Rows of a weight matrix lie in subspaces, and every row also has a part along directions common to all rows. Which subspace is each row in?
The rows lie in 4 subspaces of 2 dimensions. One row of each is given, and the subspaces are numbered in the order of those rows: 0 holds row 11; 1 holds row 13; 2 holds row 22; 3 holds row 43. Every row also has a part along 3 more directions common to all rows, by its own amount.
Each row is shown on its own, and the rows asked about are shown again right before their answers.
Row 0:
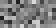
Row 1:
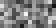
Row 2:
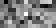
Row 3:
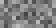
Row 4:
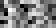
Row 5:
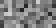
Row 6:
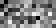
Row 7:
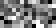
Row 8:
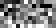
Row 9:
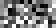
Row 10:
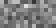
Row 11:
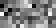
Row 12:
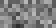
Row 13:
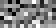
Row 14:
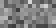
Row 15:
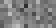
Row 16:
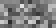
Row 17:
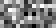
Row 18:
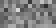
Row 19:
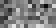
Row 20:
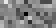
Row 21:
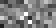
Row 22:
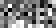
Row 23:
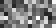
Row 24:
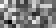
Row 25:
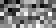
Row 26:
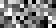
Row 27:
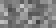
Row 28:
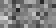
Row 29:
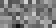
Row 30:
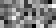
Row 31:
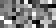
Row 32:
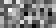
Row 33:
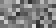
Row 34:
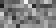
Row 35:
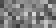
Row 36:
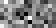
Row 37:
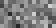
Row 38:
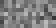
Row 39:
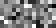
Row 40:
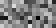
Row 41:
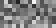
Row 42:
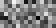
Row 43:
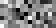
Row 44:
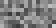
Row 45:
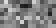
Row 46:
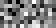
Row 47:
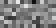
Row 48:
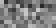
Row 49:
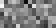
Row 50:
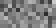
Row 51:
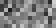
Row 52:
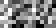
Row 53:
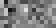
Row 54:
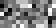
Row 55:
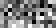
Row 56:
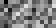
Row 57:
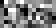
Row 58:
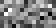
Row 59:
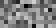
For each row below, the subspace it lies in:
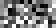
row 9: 0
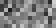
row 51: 3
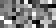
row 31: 1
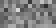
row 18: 3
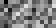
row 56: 3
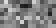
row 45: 0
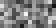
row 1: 0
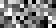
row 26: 2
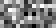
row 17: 1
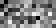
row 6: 0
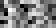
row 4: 0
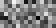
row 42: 3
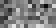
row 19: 3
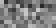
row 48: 0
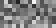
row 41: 1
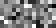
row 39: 1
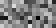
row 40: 3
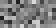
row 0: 1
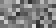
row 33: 1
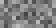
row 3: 2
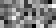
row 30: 1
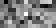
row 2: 3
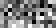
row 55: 2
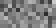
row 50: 3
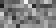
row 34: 0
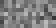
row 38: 2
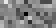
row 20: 3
